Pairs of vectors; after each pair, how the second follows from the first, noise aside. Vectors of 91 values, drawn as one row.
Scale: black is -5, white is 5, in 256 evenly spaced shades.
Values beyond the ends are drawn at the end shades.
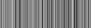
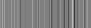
partly zeroed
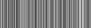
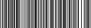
scaled up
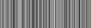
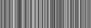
negated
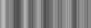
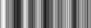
scaled up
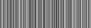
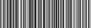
scaled up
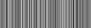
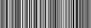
scaled up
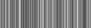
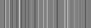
partly zeroed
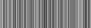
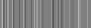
partly zeroed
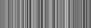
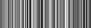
scaled up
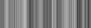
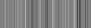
partly zeroed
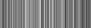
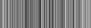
negated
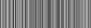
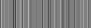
partly zeroed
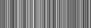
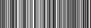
scaled up
